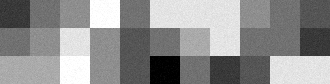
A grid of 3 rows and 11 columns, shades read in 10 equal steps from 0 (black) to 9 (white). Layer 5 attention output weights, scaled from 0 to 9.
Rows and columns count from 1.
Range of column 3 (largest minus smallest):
4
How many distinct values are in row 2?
6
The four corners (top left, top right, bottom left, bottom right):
2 3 6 8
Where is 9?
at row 1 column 4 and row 3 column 3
